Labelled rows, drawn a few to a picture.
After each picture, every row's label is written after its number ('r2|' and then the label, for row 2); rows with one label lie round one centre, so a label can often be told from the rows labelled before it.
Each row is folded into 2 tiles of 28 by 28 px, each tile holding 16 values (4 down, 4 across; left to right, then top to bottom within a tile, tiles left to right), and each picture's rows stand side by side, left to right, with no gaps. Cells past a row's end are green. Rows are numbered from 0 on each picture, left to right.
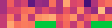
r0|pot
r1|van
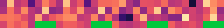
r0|van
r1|van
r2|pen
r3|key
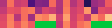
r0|pot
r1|pot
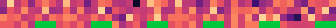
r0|van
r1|van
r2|key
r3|van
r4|pot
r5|pen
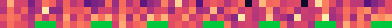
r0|van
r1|pot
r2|pot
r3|van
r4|key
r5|key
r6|pot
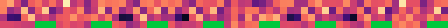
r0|pen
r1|van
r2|pen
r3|pen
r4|pot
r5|pen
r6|pen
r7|van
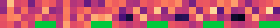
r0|van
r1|pot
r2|pen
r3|pen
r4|pen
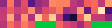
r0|pot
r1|pen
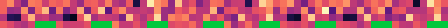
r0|pen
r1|pen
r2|key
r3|van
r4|key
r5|pen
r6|pen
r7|key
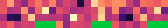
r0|pen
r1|key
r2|pen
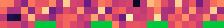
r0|pen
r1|van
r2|key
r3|van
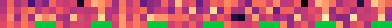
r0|pot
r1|key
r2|pot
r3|van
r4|pen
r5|key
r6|key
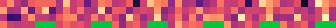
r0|pen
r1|van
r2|key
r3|pot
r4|key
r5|key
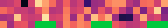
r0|key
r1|pot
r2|pen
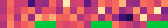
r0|pot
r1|van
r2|pen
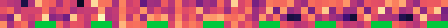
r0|key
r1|key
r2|pot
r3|pot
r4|van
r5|pen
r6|pen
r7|pen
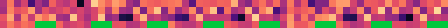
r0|pot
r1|key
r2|pen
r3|pen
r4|pen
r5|pot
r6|pen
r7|pen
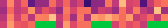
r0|pot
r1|pot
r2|van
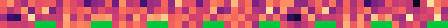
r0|pen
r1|pot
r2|pot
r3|van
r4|van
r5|pen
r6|pot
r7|key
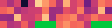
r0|key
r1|van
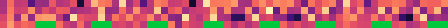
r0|pot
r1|key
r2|van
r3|key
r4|pen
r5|pen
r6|van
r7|pen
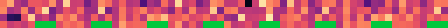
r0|pen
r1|van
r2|pot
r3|van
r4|key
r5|van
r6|pot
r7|van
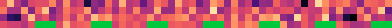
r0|pen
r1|pot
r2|van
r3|van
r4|pot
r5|key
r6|pen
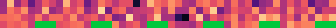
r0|van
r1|van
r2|key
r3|pen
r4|pot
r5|pot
